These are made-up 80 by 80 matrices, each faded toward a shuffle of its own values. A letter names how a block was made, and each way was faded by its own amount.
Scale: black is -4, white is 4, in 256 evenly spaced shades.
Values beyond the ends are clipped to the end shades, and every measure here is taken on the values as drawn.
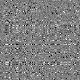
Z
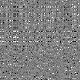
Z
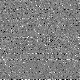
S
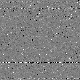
S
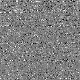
S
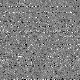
S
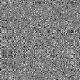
Z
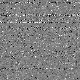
S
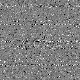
S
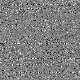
S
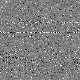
S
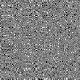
Z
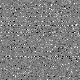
S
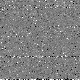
S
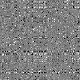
Z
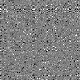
Z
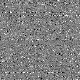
S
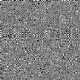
Z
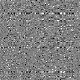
Z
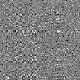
Z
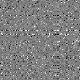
Z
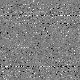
S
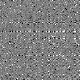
Z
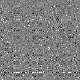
Z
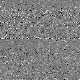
S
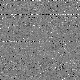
S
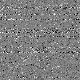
S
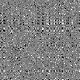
Z
